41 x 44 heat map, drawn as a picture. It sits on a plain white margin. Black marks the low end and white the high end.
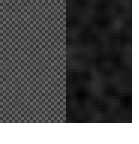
The table splits into one row of 2 panels. Panel 1,1: low, checkered. Panel 1,2: very low, blotchy, faint in contrast.
